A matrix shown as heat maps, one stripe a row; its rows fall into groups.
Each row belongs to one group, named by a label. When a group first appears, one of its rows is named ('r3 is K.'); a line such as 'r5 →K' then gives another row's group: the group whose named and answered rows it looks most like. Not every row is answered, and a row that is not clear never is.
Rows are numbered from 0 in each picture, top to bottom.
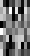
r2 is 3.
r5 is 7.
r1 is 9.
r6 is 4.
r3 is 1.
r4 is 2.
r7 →4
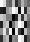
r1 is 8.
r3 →7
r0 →2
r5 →7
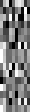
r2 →9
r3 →4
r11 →1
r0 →7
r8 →2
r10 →7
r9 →9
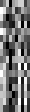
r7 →4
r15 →4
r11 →3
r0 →7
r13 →3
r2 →4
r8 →7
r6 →4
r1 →2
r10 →2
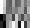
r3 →8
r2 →1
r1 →2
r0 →2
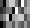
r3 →1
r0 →8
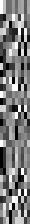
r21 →1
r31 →7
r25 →9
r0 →2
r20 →2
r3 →7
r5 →4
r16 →8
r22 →1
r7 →8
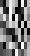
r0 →8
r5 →3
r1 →9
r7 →1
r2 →9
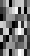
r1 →8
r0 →7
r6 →1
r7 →7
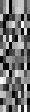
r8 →1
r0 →7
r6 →7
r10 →7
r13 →3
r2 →4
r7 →4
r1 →7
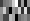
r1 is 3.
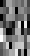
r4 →4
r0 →1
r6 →7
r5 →2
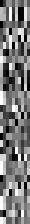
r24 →2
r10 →4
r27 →7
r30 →8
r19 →1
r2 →9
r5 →8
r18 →4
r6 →9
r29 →2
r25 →1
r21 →1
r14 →2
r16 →4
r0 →1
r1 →9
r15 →8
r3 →1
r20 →4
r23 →2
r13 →2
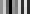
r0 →3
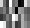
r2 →8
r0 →9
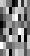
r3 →1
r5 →8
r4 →7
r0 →3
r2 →8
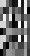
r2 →9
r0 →3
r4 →1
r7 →1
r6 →4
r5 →3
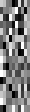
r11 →1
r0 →3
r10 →2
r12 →3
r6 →8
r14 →2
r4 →9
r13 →3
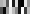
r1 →8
